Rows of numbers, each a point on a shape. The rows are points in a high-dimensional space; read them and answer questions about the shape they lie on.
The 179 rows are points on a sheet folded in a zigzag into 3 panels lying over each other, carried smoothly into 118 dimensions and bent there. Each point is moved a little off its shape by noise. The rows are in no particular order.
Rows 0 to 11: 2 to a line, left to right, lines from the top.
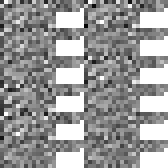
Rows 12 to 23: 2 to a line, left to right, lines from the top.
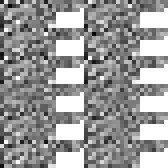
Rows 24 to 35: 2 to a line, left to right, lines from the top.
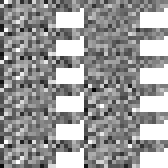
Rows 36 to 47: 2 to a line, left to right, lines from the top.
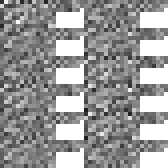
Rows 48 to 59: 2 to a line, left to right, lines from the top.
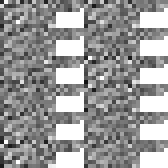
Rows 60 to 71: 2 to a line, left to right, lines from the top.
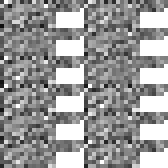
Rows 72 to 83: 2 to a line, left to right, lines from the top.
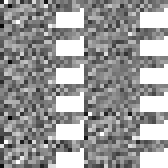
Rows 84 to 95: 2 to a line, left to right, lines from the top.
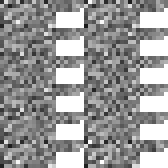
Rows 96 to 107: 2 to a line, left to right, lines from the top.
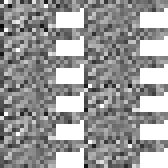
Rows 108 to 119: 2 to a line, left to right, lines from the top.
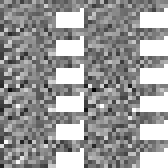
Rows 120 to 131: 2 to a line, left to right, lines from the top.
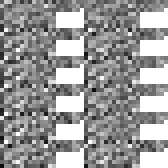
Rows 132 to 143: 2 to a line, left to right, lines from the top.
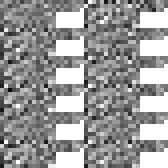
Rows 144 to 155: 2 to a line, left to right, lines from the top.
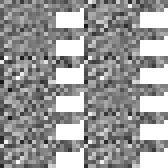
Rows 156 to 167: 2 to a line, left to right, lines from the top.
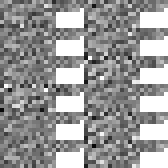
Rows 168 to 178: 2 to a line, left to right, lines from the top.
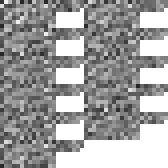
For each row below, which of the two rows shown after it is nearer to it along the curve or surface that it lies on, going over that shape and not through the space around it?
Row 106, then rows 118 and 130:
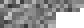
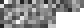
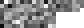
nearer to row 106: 118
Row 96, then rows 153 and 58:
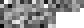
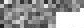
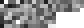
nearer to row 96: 153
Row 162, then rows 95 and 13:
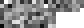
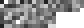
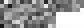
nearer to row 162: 13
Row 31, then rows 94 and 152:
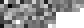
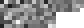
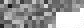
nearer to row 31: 152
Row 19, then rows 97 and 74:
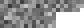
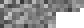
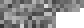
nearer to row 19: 74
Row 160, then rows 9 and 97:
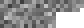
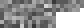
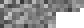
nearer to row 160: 9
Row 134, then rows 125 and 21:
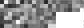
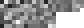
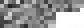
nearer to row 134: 21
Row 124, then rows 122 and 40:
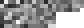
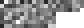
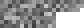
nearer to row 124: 122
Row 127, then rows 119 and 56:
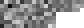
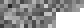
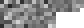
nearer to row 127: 119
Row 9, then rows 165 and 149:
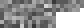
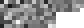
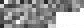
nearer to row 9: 165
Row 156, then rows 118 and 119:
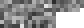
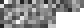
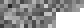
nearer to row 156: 119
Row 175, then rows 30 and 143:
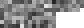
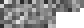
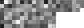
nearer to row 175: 143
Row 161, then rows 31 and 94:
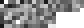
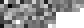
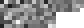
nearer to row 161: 94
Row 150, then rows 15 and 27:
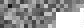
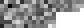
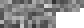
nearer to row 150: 15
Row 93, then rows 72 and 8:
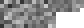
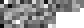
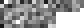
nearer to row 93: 8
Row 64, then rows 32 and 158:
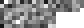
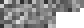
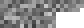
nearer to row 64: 32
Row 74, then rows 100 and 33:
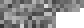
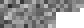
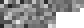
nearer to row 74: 100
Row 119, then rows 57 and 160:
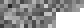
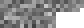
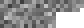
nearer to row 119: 57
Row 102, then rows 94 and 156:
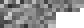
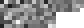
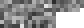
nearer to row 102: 94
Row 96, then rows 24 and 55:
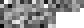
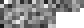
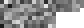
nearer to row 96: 55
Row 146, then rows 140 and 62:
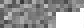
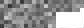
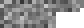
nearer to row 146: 62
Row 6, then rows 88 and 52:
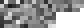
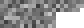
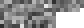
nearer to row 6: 88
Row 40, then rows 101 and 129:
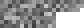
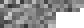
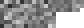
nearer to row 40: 129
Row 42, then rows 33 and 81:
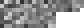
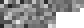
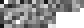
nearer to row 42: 81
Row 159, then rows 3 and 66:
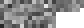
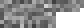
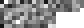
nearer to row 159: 3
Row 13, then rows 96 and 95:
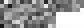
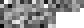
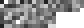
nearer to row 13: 96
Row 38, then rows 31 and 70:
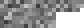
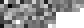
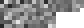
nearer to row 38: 70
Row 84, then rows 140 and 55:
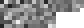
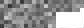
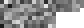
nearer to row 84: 140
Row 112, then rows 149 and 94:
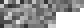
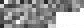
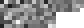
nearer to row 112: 149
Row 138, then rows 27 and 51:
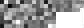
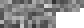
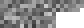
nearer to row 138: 51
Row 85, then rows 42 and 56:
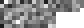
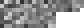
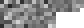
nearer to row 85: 56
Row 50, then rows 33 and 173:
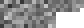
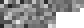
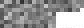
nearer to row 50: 33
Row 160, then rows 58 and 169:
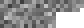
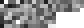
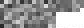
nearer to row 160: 169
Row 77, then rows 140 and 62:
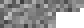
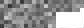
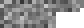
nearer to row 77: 62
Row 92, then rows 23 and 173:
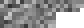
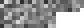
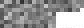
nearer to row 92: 173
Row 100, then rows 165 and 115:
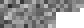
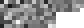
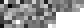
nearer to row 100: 165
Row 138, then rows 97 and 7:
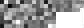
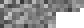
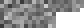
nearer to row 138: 7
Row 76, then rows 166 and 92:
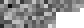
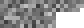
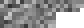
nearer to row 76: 166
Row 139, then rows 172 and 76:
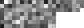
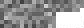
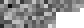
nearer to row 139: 172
